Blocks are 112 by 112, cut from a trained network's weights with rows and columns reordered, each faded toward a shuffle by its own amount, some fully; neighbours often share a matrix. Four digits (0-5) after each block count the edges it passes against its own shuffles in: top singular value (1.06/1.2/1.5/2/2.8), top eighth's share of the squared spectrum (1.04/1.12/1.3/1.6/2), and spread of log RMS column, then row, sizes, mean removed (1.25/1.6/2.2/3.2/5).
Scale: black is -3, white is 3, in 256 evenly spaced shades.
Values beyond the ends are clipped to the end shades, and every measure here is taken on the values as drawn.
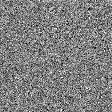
2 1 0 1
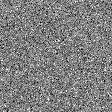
2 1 0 0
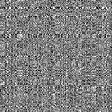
5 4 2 3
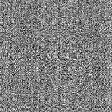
4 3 1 2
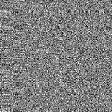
4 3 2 2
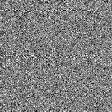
4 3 0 2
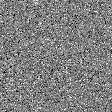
2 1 0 0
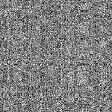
4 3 1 2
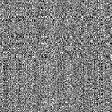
4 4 2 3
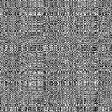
5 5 3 4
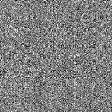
4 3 1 2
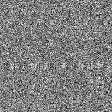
4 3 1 1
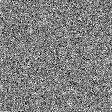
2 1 0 0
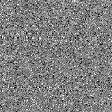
4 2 1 2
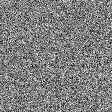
1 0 0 0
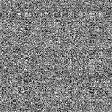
4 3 1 2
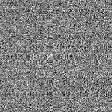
4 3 1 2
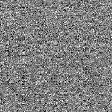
4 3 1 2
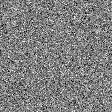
0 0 0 0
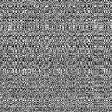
5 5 3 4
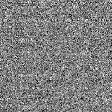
4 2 1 1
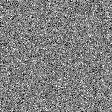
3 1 0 0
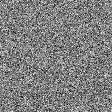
2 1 0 0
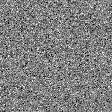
3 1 0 0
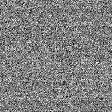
4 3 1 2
